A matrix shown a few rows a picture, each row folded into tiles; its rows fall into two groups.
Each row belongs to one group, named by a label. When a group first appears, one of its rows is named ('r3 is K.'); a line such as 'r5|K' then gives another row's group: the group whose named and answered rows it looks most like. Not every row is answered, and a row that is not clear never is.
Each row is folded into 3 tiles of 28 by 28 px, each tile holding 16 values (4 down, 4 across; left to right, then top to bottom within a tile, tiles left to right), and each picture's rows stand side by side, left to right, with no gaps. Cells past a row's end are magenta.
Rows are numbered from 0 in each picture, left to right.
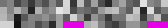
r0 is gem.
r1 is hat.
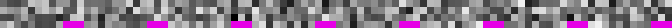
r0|gem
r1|gem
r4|gem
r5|hat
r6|hat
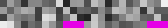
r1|hat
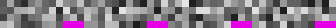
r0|hat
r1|gem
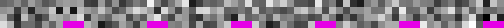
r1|gem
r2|hat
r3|gem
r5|hat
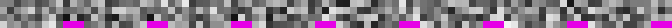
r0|hat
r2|hat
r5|gem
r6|hat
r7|gem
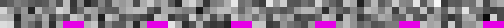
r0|gem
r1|gem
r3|gem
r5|hat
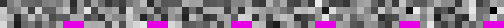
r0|gem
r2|gem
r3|gem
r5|gem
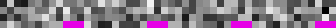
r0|hat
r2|gem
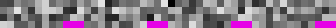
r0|gem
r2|gem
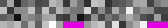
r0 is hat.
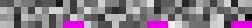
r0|gem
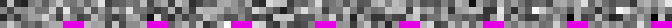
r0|hat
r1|hat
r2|hat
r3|gem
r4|gem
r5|gem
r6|hat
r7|hat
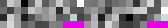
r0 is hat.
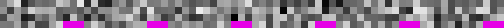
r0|hat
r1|hat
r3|gem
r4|gem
